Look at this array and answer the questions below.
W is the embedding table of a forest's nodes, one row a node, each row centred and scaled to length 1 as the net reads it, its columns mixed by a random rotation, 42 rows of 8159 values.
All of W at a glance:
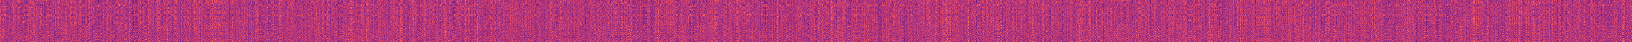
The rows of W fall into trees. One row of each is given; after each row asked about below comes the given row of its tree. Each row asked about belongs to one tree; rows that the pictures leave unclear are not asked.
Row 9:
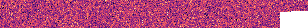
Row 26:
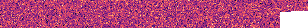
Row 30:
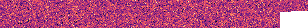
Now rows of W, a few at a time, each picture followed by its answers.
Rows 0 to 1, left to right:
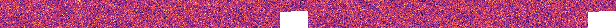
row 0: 30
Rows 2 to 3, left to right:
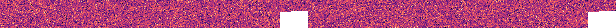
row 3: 30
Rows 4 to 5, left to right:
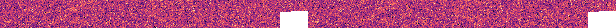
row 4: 26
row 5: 26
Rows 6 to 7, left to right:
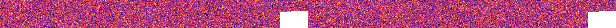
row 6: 9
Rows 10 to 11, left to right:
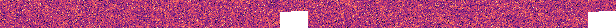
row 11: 30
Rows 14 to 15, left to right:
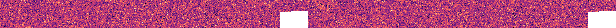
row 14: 9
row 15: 9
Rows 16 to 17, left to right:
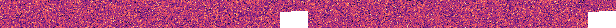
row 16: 30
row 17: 30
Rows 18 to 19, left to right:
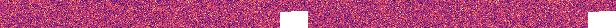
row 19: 30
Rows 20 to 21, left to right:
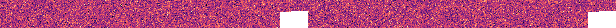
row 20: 9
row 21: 30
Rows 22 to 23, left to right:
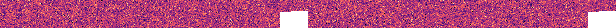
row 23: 30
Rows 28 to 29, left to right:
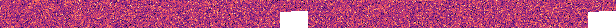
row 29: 26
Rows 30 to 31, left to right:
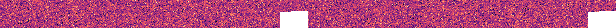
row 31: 9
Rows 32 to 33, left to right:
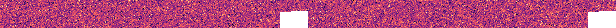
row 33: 26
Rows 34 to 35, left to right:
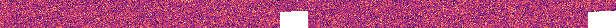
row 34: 30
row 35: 9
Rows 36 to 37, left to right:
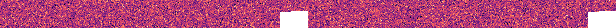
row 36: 26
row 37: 9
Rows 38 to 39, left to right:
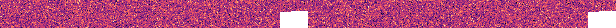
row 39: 26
